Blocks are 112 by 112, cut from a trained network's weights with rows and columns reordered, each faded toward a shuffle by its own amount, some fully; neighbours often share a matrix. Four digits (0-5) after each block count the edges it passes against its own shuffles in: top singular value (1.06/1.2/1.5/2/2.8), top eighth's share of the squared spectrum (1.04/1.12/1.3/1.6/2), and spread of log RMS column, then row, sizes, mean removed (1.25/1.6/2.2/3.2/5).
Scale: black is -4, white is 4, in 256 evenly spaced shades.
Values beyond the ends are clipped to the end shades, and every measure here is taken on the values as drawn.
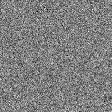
3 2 0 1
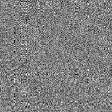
4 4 3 2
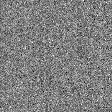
2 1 0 0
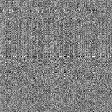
4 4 1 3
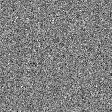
2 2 0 1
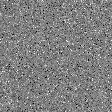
1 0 0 0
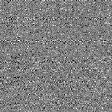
4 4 1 3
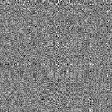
4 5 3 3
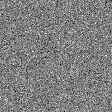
1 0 0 0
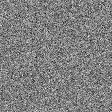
1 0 0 0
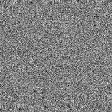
3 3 1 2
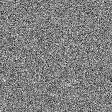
0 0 0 0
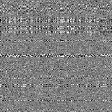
4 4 1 4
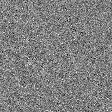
1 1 0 0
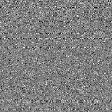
4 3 1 3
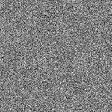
3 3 1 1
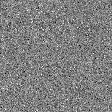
2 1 0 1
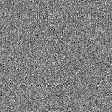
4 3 0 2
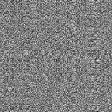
4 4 2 2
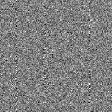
4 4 2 2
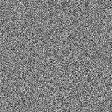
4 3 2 1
